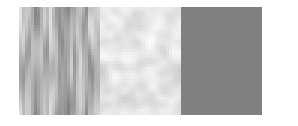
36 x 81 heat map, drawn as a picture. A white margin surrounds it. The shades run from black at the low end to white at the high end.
It is made of 1 by 3 panels. Panel 1,1: high, streaked downward. Panel 1,2: very high, blotchy, faint in contrast. Panel 1,3: middling, flat.
